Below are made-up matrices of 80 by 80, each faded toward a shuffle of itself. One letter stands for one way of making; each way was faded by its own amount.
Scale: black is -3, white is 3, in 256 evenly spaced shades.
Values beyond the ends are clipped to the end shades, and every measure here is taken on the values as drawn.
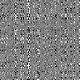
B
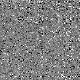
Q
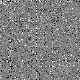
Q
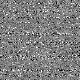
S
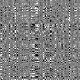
B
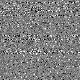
S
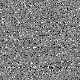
S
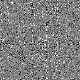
Q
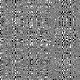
B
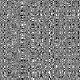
B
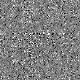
Q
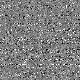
S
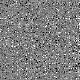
Q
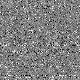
S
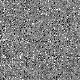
Q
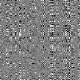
B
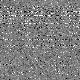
S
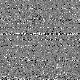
S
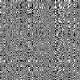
B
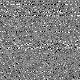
S
